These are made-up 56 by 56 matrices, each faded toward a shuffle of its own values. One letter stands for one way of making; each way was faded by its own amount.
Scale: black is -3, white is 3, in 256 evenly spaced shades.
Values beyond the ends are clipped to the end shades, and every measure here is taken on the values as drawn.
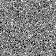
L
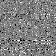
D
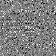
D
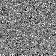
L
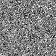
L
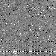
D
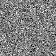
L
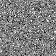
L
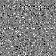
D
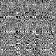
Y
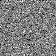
L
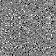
D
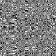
Y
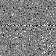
D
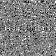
D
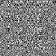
Y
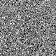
L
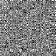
Y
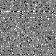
D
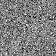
L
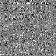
D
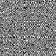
Y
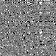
D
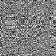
Y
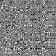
D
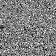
L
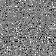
D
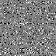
D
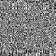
Y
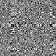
Y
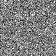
L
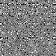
D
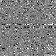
D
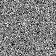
L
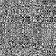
Y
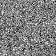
L
